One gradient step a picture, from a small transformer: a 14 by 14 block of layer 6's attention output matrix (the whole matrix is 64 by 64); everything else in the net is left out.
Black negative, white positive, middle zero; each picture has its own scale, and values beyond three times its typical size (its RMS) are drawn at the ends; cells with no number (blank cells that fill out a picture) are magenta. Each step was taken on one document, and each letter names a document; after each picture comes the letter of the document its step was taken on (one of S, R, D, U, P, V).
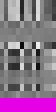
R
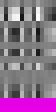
R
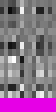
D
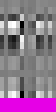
D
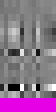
R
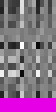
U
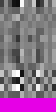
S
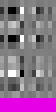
D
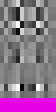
S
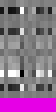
U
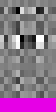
S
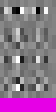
S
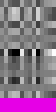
R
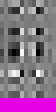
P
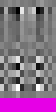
S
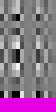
P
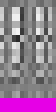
P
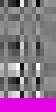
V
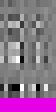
P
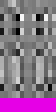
P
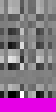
D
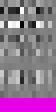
U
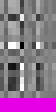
V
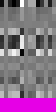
U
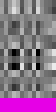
R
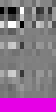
D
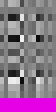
D
